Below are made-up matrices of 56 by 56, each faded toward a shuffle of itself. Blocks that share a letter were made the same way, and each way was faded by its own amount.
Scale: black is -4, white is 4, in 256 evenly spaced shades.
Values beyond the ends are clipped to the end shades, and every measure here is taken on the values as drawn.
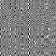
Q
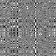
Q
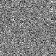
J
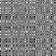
Q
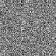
J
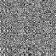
J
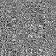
J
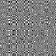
Q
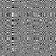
Q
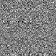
J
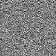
J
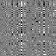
Q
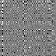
Q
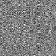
J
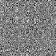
J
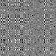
Q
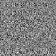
J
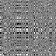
Q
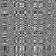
Q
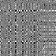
Q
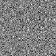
J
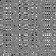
Q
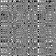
Q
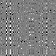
Q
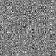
J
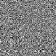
J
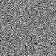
J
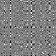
Q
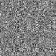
J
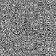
J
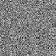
J
